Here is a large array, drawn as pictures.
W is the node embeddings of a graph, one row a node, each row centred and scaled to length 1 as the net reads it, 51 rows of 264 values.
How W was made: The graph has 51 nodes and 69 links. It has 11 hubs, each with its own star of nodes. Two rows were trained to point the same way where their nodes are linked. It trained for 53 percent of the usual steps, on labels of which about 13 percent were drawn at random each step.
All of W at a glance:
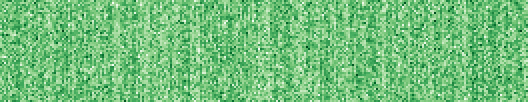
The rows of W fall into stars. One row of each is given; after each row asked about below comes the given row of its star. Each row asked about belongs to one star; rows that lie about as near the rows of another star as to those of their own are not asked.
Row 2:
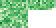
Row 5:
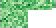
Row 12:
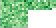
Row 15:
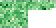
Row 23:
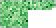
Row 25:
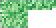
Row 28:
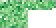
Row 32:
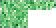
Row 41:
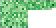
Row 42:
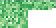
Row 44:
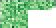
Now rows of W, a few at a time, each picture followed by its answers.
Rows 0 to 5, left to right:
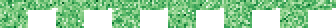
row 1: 15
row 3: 42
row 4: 42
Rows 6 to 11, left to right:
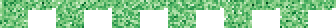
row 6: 12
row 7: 23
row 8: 23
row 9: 5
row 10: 12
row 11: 32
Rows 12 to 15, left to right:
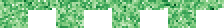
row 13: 12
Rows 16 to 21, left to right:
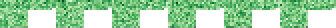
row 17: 28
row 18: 28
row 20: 15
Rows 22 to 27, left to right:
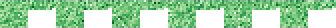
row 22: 41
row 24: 2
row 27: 2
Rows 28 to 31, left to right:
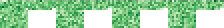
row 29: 32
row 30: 2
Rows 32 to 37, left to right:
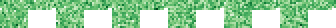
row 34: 25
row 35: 25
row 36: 44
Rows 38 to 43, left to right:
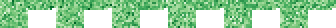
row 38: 12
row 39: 41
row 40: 41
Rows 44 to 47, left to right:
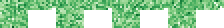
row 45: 28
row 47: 32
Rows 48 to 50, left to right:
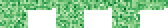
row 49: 32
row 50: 5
